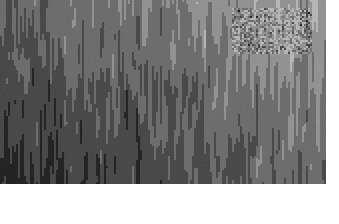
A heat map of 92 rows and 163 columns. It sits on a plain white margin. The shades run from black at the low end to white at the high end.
The field climbs toward the top right. An odd patch, rougher than its surroundings, sits in the top right. The ninth with the highest average is the top right. Streaks run downward. The ninth with the lowest average is the bottom left. Values change most from cell to cell in the top right.
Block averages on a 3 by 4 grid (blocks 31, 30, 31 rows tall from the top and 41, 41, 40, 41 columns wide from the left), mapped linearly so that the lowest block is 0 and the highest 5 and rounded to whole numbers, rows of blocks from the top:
2 3 4 5 / 1 2 3 4 / 0 1 2 3
